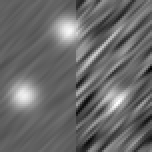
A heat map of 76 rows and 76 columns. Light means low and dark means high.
No overall slope runs across the table. The values are skewed, with a long tail toward low values. There are no lone odd cells. There are three dips. The left part is calmer, up to a seam about 50% of the way across.
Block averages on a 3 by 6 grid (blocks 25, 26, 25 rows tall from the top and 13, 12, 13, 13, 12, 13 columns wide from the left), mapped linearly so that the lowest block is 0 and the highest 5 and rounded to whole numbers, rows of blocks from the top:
440343
224314
334525
